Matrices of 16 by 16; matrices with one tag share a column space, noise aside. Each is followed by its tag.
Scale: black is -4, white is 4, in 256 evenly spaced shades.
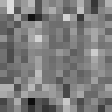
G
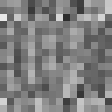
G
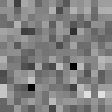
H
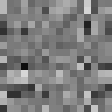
H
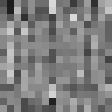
G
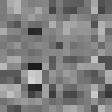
H
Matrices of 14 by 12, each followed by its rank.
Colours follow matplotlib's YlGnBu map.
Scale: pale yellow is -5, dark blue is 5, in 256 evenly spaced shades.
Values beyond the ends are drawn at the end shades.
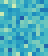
full rank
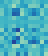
two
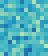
full rank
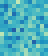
full rank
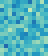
full rank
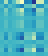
one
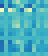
two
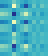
one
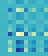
one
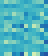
two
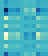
one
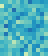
full rank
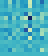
two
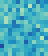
full rank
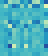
two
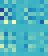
two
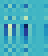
one
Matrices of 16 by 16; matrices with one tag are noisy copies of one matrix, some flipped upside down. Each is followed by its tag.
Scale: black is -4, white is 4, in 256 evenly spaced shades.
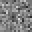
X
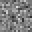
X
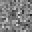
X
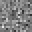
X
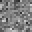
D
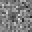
X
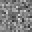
X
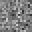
X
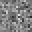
X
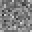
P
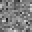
D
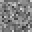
P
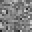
D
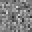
X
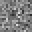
X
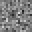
X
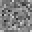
P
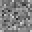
P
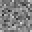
P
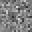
X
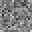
P
